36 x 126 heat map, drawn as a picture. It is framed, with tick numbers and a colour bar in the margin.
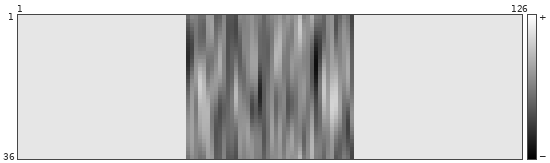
The table splits into one row of 3 panels. Panel 1,1: very high, flat. Panel 1,2: middling, streaked downward, strong in contrast. Panel 1,3: very high, flat.
